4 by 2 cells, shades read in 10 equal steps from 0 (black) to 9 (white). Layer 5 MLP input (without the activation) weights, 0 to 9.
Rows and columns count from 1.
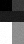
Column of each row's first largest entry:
2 1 1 1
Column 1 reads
0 1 9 9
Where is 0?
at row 1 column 1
